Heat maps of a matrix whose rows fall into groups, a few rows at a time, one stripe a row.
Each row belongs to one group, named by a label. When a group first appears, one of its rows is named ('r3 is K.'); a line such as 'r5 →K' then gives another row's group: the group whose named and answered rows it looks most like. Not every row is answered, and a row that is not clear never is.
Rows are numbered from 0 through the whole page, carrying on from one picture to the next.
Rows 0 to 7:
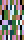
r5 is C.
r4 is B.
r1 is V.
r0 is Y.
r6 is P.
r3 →C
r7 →Y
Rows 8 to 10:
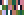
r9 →C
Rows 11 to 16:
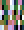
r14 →C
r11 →V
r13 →C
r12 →V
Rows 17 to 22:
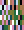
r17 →C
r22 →C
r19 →B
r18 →P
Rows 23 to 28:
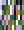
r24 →C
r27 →B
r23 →Y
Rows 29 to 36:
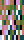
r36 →Y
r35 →B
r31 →B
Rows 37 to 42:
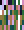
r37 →B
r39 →Y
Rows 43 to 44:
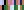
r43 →C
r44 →V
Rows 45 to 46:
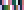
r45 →B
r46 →C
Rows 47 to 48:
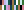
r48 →Y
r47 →B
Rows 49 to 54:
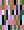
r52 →C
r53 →C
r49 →P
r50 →Y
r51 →Y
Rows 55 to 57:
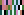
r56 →B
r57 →V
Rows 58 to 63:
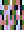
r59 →Y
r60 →P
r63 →P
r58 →C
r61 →P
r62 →Y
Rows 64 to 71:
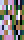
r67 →P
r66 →V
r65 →Y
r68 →Y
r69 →P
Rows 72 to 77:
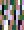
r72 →P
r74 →P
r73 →C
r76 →B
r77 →B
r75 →C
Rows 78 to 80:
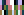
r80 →V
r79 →V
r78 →V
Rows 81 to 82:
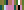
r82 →B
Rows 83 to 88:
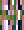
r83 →B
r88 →B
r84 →B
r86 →P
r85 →V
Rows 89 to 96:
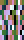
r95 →C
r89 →V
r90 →V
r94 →V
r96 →V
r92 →P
